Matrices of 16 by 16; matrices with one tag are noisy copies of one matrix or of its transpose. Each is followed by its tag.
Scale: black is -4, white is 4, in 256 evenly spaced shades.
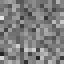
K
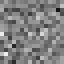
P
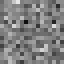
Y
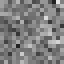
K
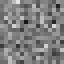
Y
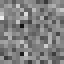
Y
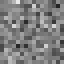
Y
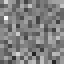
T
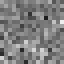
K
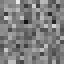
Y
